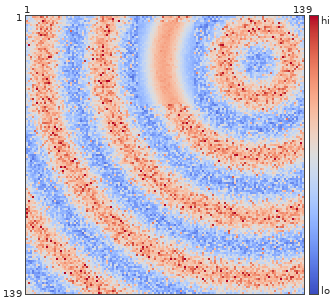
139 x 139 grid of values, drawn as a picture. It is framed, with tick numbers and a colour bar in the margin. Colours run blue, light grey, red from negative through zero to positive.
Odd patch: calmer, in the top middle. Calmest part: top middle. Rings: centred on the top right. Average level on the scale: 50%. Odd rows or columns: none. Mirror symmetry: none.
